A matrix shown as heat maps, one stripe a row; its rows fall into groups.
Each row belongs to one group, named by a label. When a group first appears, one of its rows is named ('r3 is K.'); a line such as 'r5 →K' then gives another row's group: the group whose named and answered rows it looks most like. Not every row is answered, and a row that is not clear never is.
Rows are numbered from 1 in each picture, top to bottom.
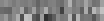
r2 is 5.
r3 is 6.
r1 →6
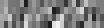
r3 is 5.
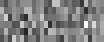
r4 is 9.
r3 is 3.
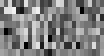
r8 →6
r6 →9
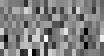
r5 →6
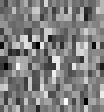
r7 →6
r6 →9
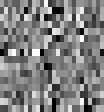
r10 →6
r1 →9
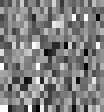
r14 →9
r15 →6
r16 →3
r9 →9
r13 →3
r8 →6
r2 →9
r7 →9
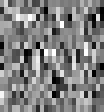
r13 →9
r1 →3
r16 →6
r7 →6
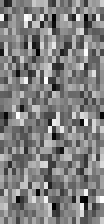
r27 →9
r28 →6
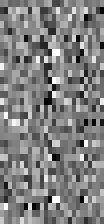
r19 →9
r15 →6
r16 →6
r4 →6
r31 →6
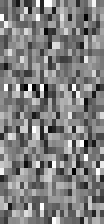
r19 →9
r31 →6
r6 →9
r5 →6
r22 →6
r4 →3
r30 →3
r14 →6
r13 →3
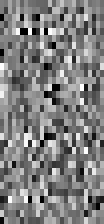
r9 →6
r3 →6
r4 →6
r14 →6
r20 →6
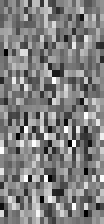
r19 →6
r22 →6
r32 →9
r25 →6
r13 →6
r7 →3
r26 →9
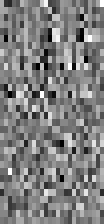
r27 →6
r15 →9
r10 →6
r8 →6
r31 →3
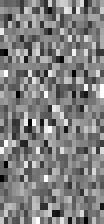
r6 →6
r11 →3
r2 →6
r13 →9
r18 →9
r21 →3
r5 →6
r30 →3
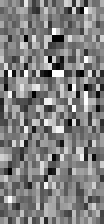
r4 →9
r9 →9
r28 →5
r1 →6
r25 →3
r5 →5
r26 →3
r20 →9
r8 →6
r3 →9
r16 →3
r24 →3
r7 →9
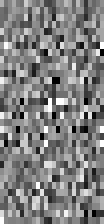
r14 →9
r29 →9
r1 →6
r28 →3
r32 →6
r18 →6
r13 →6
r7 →3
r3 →9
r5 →6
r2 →9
